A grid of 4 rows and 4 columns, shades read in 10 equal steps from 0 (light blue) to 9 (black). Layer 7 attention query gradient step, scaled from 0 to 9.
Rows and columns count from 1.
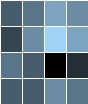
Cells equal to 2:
2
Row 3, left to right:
4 5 9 7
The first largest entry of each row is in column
1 1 3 1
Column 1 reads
5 6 4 5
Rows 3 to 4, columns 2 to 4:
5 9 7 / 5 3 4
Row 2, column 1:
6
